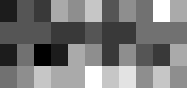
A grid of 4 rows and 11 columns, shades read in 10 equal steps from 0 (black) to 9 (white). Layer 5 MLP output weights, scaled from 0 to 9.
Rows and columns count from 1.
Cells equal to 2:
7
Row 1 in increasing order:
1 2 3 3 4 5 5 6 6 7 9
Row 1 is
1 3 2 6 5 7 3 5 4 9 6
